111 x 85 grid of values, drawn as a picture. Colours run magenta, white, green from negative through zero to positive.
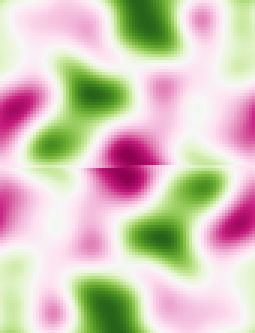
Slope: none. Symmetry: a half turn. Stripes: none. Lone odd cells: none. Ninth with the lowest average: centre. Average level on the scale: 50%.
